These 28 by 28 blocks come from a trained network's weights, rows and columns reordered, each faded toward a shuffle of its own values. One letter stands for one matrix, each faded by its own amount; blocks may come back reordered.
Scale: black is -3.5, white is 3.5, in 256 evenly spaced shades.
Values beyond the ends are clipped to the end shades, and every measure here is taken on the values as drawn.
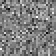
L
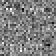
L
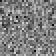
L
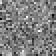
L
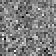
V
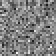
L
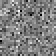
L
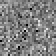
V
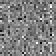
L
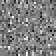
L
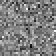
L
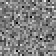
V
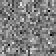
L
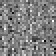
V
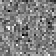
V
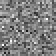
L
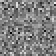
L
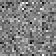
L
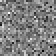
V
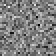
L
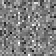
V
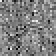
V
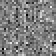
V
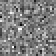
V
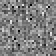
V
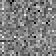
V
